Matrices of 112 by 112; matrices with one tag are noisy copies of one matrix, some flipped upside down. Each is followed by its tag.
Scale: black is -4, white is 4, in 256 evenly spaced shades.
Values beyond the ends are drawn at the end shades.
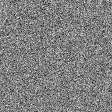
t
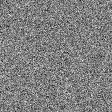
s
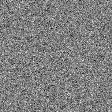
s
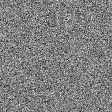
s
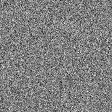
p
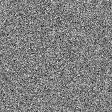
t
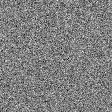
s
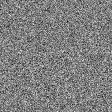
s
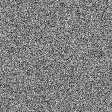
s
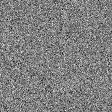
p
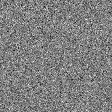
p
